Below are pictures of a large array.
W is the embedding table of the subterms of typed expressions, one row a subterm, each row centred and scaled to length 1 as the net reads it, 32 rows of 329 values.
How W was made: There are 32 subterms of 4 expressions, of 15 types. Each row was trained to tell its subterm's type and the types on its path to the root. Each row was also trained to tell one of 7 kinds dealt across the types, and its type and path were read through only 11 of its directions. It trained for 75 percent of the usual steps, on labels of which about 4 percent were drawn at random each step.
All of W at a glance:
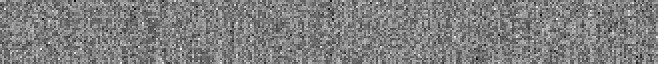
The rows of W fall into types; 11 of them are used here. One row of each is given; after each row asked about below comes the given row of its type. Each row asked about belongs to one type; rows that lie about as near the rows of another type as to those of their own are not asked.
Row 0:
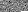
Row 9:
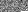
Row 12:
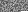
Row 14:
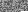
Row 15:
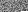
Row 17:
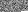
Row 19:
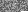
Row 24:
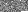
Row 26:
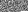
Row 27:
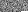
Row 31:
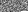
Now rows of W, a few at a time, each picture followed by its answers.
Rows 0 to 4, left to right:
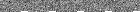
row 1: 17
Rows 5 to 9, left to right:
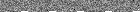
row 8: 12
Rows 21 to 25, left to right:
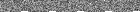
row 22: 12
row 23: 14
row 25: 15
